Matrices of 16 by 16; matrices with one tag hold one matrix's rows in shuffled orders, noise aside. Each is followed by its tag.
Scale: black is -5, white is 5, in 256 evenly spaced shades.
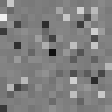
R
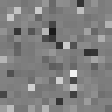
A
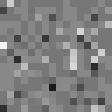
R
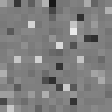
A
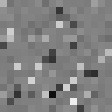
A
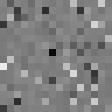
R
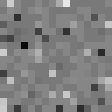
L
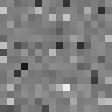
L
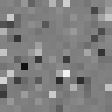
L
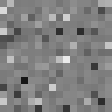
L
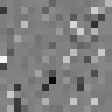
R
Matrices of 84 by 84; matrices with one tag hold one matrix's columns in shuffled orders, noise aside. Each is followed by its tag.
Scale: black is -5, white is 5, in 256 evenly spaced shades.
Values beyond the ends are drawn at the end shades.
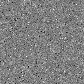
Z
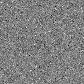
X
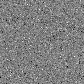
Z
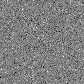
Z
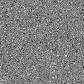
X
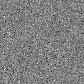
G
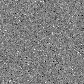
G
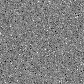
G
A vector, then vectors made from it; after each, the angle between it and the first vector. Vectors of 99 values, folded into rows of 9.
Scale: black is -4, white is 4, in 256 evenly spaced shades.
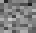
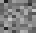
nearly parallel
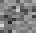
partly opposed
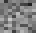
nearly parallel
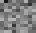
nearly parallel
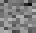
nearly parallel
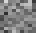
partly opposed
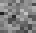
orthogonal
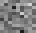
partly opposed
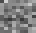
nearly opposite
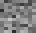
nearly parallel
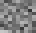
partly aligned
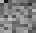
nearly parallel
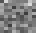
nearly opposite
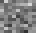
nearly opposite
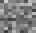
nearly opposite
